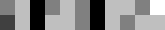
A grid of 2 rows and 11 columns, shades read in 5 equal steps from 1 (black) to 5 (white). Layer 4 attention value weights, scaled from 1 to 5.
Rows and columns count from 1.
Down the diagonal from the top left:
3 4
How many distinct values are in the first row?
4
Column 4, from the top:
3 4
